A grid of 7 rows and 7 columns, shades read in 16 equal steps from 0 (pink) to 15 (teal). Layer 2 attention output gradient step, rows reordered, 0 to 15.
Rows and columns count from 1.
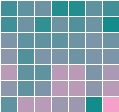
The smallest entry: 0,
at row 7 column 7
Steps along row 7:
down same up same up down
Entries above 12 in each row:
2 2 0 0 0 0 1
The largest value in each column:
12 11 13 14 14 15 15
